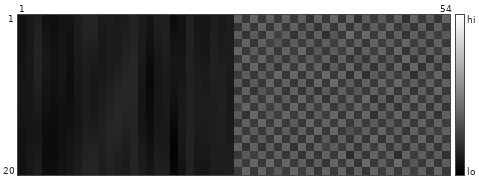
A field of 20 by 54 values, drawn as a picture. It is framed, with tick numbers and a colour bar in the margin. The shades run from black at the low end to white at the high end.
The table splits into one row of 2 panels. Panel 1,1: very low, streaked downward, faint in contrast. Panel 1,2: low, checkered.
